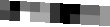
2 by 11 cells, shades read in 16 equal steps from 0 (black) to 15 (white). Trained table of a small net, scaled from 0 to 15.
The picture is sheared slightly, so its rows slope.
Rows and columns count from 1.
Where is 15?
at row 2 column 3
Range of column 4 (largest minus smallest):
4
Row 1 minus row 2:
2 -3 -8 -4 -1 0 0 -3 -2 -2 0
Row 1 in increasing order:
0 0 0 3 6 6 6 6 7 9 9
